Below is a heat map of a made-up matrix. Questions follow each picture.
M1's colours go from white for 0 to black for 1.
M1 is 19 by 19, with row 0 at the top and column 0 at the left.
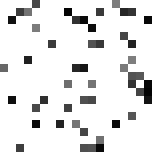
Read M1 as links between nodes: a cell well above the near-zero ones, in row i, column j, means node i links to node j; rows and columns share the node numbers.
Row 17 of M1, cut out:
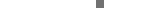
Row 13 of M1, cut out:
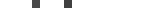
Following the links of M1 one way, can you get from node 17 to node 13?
no
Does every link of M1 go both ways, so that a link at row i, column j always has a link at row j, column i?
no
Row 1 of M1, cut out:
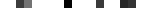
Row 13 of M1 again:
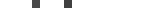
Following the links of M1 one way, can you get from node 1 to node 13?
no
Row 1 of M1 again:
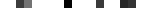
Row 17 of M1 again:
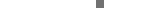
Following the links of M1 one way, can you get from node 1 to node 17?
yes
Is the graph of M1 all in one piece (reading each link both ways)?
yes
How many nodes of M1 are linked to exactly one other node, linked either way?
1
